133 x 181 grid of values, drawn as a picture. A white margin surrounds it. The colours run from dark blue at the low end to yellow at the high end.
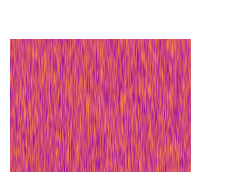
Histogram: bell-shaped. Average level on the scale: 50%. Mirror symmetry: none. Slope: none. Grain: streaks running down.
